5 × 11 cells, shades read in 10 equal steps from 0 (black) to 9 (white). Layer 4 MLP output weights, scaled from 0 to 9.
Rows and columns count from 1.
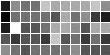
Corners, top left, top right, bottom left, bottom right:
1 5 5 3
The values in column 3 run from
3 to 4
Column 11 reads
5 1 6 2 3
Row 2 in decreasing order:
6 5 4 4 4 4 4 3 2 1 0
